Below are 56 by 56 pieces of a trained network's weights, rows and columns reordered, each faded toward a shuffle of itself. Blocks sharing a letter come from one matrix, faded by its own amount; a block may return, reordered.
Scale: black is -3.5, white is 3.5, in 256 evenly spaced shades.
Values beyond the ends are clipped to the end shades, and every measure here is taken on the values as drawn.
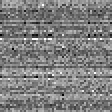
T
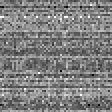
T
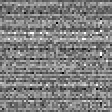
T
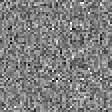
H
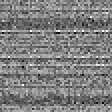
T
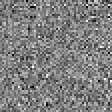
H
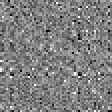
H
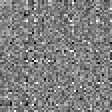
H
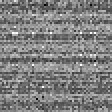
T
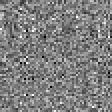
H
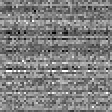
T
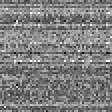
T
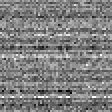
T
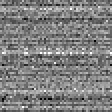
T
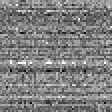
T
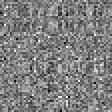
H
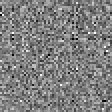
H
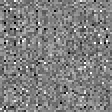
H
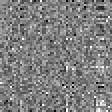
H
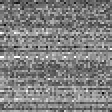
T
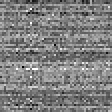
T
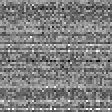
T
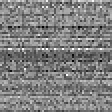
T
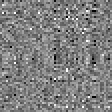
H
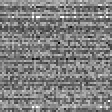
T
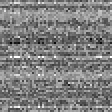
T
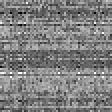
T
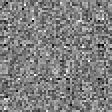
H
